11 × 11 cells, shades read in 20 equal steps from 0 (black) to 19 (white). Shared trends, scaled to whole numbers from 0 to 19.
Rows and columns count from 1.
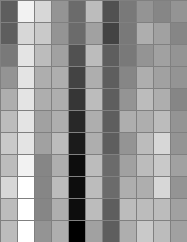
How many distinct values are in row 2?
10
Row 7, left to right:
15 17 12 14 2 13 7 11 14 16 11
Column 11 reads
11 10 11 11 10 11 11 12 11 12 12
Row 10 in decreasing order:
19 14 14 14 14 14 13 12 10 7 1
